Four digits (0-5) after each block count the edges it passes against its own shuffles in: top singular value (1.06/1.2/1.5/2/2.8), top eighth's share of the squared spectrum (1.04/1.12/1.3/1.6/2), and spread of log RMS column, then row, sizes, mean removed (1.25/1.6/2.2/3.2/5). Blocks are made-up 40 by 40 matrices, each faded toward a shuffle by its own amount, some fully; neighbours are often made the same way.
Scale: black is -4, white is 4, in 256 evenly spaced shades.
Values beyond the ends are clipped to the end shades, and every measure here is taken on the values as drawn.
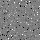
0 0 0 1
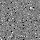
0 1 0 1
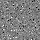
0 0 0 0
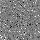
0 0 0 0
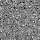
0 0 0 1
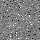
0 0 0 0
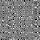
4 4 2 2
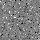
0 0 0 0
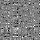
3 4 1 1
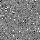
2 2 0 0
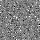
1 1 1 0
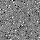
0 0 0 0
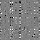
4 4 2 2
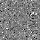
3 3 1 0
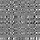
4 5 3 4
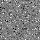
2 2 0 1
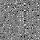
3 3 1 1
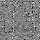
3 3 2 0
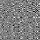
4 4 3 2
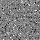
0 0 0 0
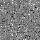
0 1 0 0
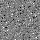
0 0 0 0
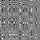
4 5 3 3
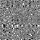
3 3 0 2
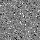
1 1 0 0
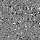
2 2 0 1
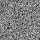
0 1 0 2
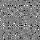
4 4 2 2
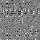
3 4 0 2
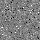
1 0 0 0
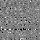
3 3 1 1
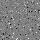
1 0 0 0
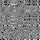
4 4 1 3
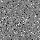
0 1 0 0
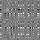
4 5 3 3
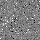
1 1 0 0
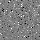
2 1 0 0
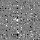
3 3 1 1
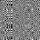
4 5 3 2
